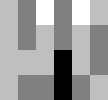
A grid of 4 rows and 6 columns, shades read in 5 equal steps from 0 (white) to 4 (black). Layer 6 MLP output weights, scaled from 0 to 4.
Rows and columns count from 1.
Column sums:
4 7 4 12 4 6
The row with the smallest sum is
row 1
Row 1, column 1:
1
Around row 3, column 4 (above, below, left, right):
2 4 1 1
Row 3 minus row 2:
0 -1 0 2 0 0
